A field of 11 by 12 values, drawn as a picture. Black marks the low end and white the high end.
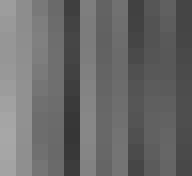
There is an overall slope up to the left. The grain runs up and down. The middle right is the calmest part.
